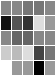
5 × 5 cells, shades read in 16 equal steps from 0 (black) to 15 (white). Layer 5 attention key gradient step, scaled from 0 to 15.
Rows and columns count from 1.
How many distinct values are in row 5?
3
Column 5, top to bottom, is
8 9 8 7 9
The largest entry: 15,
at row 5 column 1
